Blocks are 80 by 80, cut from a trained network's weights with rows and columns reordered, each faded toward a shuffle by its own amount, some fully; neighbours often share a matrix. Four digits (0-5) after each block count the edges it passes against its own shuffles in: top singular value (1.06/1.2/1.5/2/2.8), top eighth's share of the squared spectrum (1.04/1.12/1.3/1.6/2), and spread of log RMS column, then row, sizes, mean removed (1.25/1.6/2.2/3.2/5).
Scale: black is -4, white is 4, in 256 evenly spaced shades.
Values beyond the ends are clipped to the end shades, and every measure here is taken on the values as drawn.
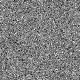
0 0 0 0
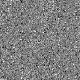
2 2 2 0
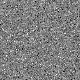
1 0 1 0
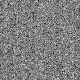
1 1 0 0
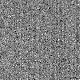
2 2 0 1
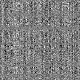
4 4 1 3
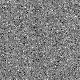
0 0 0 0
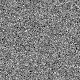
0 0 0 0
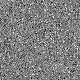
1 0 0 0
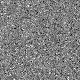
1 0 0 0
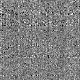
3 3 1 3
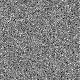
1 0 0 0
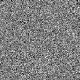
2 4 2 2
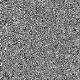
2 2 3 0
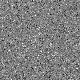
0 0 0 0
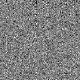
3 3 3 1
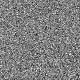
1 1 0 1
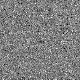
1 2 0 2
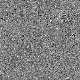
2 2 1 2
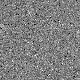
1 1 0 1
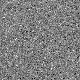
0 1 0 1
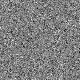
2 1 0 0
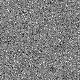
1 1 1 0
